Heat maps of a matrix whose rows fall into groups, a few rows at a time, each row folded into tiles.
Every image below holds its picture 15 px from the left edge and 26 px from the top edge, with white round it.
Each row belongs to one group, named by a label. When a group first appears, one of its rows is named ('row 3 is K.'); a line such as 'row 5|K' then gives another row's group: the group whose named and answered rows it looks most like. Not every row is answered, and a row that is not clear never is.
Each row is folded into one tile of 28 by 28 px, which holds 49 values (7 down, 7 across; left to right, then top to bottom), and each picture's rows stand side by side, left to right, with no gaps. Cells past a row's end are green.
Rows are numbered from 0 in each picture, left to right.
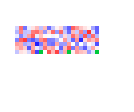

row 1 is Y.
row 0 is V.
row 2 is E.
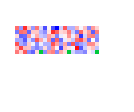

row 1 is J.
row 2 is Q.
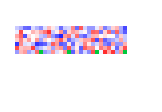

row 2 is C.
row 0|C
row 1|C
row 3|Y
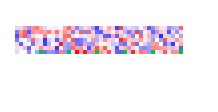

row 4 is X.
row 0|J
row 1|V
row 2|Y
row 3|E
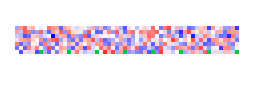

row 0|Q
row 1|Q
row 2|E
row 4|V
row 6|C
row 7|C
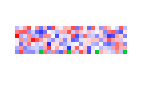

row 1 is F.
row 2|E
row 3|Q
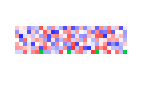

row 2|J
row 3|X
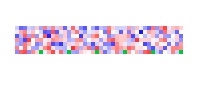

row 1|X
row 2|C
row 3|Q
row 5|Q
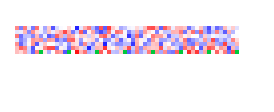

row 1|V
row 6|Y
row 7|Y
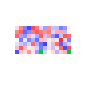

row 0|V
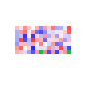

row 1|F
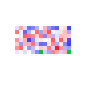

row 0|V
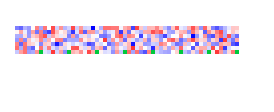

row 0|J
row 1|X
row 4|F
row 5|C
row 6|Q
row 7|J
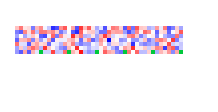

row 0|Q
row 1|J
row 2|X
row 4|F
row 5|C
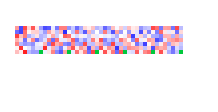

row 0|X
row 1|J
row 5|E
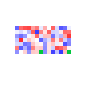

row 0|Q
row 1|C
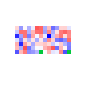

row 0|J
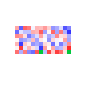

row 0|F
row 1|Y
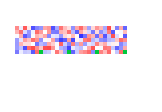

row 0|C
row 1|V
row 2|Q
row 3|E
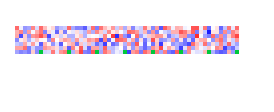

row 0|V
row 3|E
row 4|J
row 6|E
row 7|V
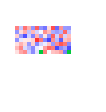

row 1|V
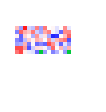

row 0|E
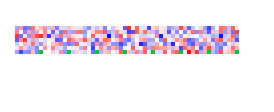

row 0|V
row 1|V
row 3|C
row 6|Y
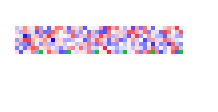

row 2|V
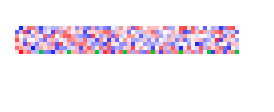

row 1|V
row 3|J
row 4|F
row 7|J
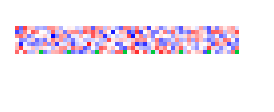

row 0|F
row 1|Q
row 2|V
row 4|X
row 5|Y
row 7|C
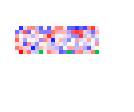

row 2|J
